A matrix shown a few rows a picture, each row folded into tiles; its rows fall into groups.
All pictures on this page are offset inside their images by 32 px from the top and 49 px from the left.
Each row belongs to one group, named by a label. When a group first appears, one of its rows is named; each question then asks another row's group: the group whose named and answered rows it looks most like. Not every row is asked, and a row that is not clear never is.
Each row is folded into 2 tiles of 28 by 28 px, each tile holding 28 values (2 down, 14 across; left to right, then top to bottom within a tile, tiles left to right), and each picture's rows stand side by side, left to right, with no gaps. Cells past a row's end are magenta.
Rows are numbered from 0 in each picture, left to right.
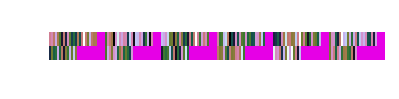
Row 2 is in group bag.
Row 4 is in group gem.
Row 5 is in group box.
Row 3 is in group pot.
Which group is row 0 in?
bag
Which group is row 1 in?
box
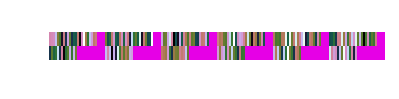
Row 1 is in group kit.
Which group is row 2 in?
pot
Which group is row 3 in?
gem
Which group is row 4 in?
gem
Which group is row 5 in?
gem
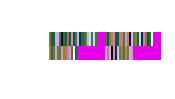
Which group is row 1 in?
kit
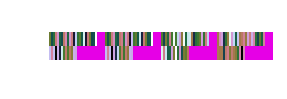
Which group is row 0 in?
kit
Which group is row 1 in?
kit
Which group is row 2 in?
gem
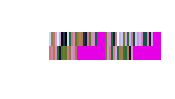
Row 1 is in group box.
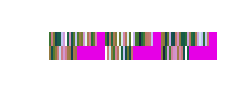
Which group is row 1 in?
gem
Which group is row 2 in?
pot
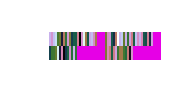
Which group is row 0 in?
bag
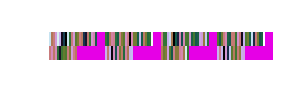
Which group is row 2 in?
pot
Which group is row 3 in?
kit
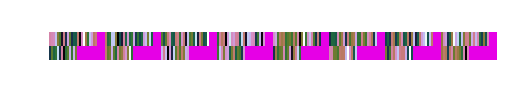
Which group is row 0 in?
bag
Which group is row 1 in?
pot
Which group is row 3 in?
box
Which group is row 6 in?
pot
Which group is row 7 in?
box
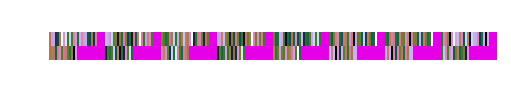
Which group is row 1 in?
bag
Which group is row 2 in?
gem
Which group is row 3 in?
bag
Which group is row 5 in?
kit
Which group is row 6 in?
kit
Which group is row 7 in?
box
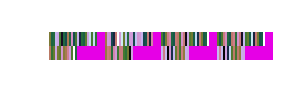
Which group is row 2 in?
kit
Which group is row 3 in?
kit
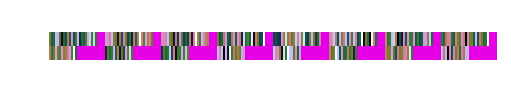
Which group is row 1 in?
bag
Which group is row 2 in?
bag
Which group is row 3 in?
kit
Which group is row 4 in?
gem
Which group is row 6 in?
pot
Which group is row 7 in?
kit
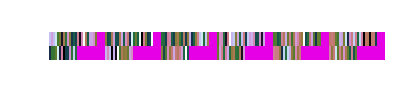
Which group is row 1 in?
kit
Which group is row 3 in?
box
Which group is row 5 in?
gem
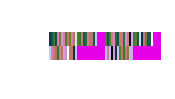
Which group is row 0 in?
gem
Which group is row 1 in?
kit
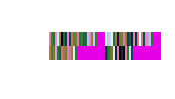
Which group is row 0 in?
pot
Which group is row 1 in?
bag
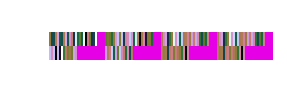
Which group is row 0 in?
kit
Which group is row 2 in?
box
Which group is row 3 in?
box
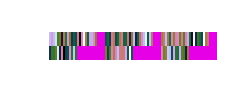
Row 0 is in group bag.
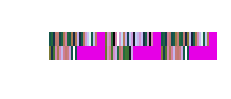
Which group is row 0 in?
pot
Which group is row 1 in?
box
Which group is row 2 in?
pot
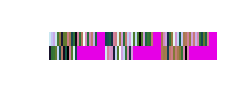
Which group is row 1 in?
gem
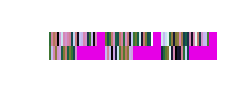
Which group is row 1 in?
kit
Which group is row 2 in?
bag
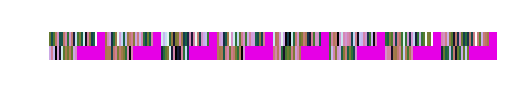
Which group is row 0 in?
kit
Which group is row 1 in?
box
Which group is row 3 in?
box
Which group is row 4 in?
pot
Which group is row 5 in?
box
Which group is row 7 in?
bag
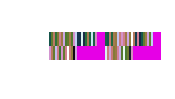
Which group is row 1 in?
gem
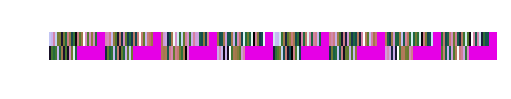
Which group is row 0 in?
bag
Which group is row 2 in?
box
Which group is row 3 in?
kit
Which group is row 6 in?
kit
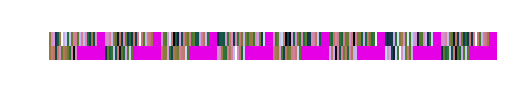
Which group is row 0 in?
box
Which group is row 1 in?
bag
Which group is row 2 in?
pot
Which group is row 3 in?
gem
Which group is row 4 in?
pot
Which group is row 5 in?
kit
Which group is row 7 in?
bag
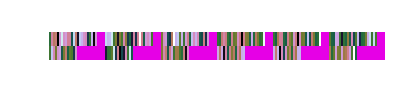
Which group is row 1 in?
bag
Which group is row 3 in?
kit
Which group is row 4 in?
kit
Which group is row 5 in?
pot
